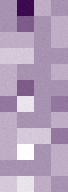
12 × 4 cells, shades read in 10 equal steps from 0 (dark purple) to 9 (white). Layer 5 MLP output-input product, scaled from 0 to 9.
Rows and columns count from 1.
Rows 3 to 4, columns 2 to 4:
6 5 6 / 7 5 5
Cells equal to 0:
1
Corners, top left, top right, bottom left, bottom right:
5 5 7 5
